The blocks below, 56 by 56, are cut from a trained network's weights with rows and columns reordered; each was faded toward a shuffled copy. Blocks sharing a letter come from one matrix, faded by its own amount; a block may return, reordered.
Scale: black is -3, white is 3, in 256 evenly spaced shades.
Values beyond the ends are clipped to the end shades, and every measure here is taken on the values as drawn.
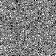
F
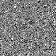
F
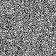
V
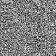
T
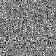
F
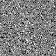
V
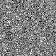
F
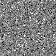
V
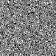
F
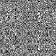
T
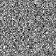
T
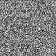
T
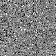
V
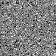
V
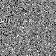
V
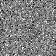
V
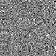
T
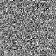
T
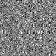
F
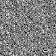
F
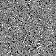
V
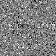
V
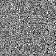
T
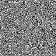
F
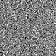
F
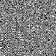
F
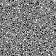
V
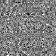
T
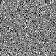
V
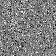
V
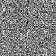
T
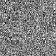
T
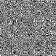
T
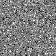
V
